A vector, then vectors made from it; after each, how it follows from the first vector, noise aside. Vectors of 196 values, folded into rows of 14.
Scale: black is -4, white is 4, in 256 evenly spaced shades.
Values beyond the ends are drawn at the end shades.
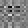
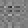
shrunk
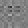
shrunk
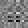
reversed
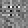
sign-scrambled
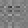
shrunk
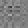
shrunk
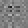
shrunk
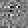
sign-scrambled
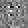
sign-scrambled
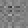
shrunk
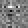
sign-scrambled
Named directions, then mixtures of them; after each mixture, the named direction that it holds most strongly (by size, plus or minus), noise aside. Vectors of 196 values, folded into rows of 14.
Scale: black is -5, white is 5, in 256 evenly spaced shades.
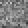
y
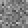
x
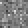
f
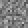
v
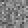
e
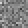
x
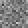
x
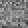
y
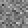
x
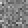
x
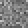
x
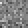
f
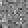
f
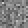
e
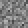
v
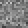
y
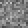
y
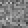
y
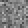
e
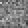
y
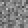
e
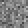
e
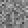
e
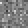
f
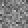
x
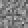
v
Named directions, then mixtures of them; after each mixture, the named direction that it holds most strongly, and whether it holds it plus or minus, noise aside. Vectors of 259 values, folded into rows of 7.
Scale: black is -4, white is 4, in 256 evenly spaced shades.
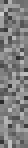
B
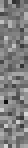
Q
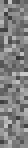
B, plus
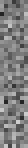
Q, plus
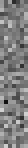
Q, plus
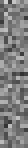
B, minus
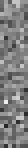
Q, minus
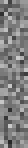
B, minus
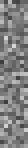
Q, plus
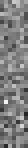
Q, minus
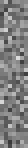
B, minus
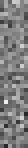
Q, minus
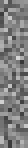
B, minus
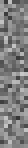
B, plus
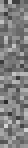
Q, plus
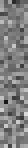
Q, plus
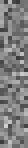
B, plus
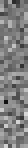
Q, plus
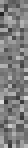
B, minus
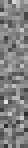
Q, minus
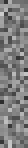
B, plus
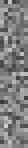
B, plus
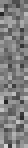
Q, plus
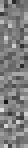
Q, plus
